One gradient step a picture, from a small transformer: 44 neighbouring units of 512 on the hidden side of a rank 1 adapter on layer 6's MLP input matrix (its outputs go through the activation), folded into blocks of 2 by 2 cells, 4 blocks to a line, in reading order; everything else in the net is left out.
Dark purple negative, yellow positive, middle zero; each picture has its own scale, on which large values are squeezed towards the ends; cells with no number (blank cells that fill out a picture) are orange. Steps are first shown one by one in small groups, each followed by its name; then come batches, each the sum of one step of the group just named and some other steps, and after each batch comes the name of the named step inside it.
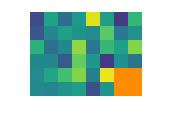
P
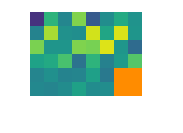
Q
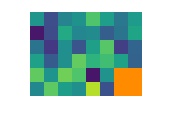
P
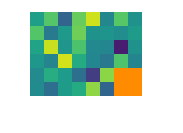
P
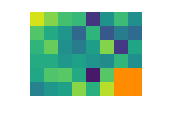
Q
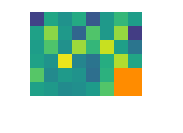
Q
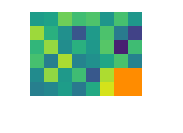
P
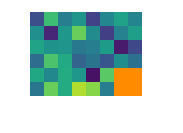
P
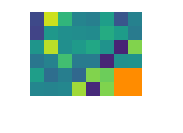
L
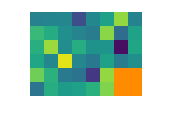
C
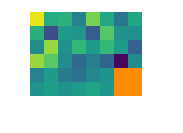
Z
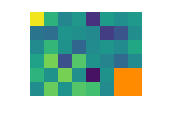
Z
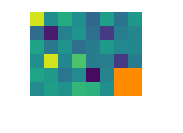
Z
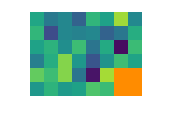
C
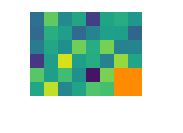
L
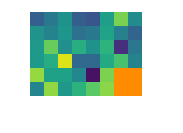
C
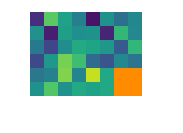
L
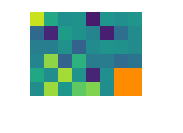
Z
